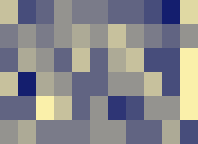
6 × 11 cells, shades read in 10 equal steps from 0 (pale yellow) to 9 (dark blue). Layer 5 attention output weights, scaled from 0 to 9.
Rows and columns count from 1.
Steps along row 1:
up down down up same up same up up down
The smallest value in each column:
2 3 0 2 2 4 2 2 2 3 0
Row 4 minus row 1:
0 2 -3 0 1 1 -2 -2 -5 -2 -1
